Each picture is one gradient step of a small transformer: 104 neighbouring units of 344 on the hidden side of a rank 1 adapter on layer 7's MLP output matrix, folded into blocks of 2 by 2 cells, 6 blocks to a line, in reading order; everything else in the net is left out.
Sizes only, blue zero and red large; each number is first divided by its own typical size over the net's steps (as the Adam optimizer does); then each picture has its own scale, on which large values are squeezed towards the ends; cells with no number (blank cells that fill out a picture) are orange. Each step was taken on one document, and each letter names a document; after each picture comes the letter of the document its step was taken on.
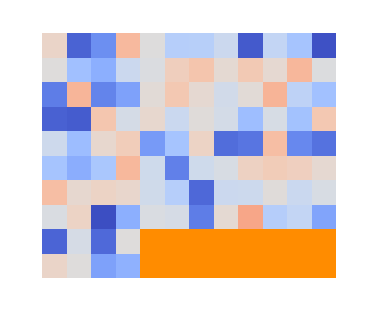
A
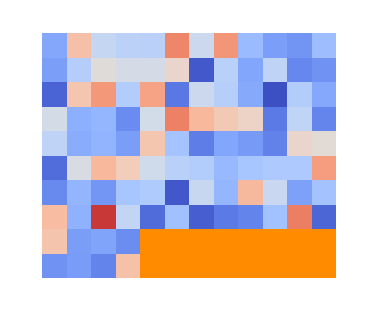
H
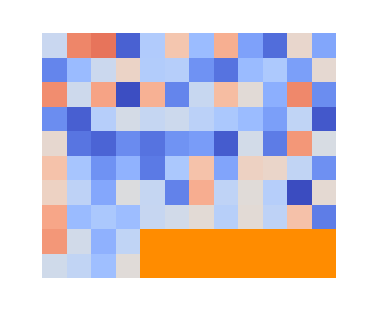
H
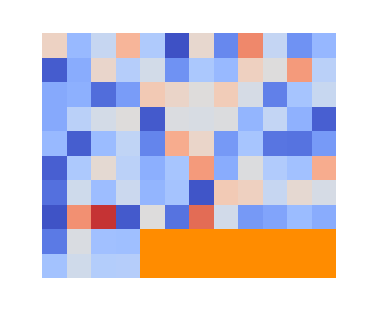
A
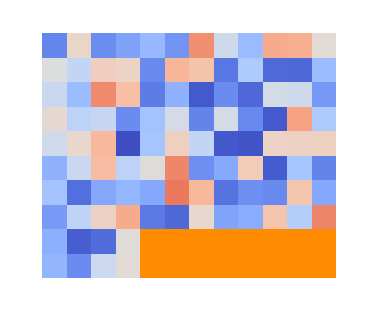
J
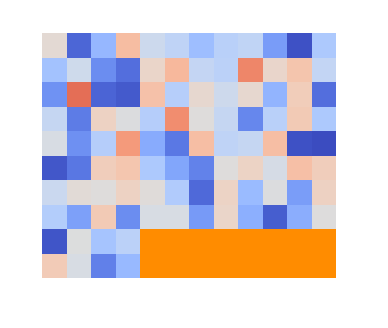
A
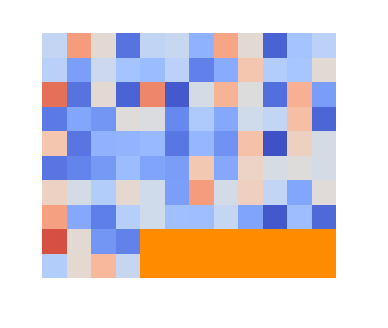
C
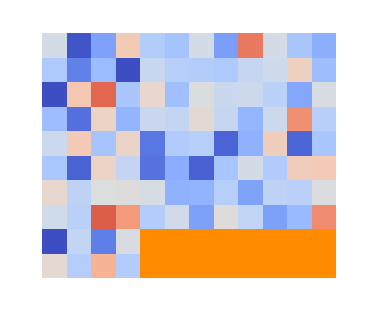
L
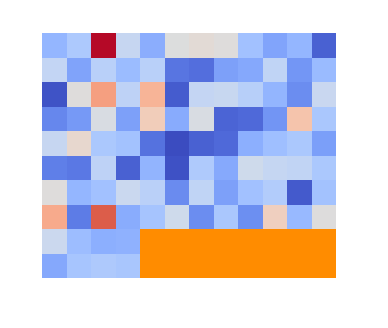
H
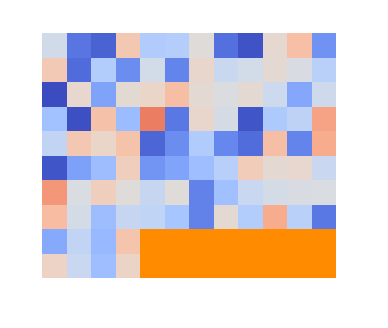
J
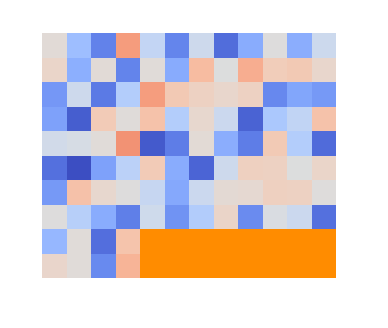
J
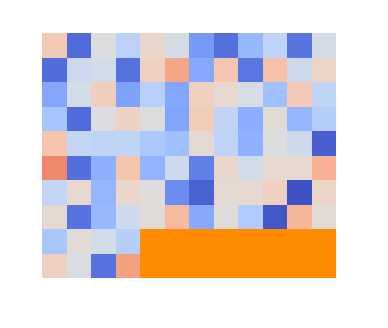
L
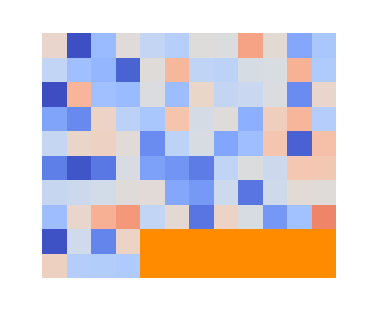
L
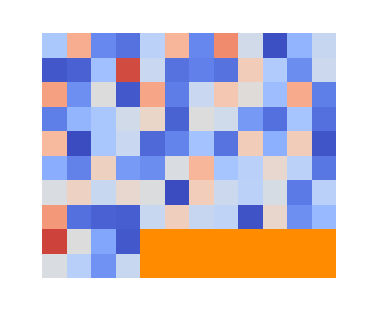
C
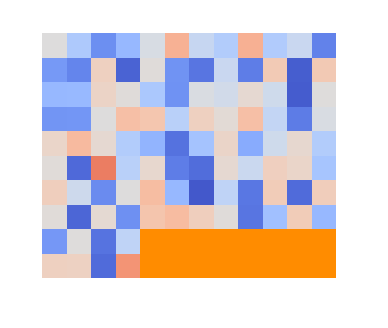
L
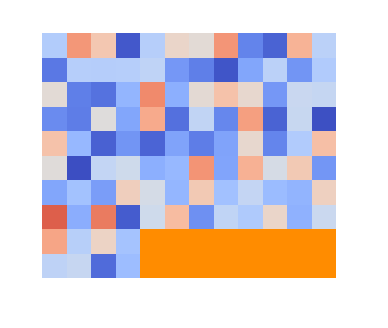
H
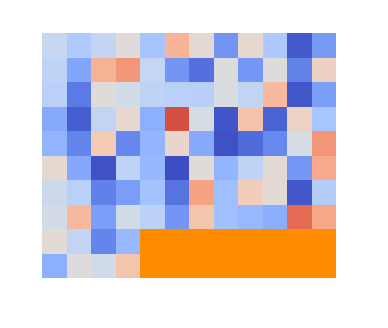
A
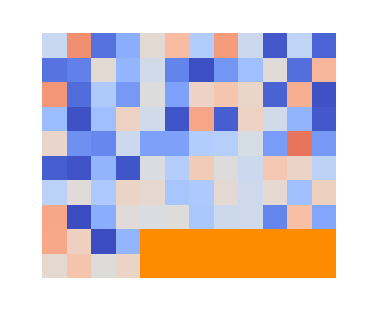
C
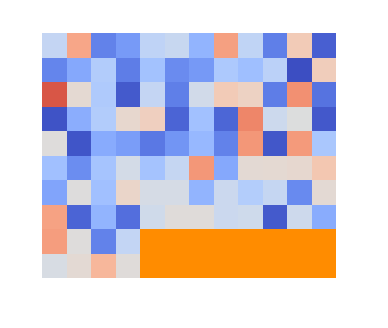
C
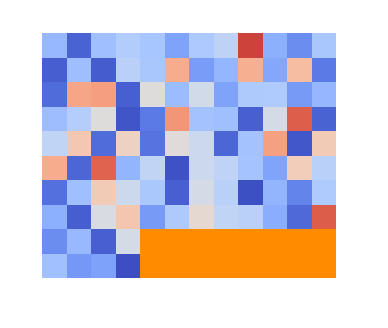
L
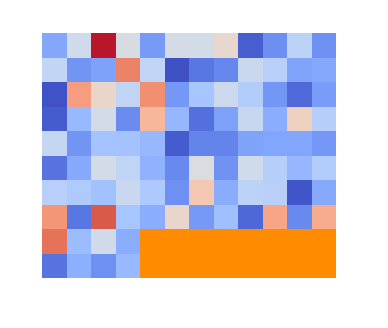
H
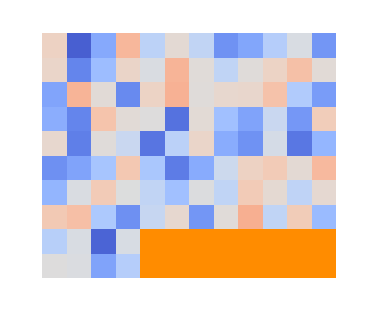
A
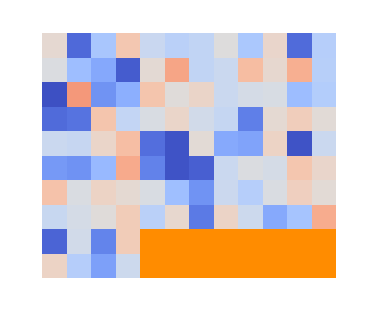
L
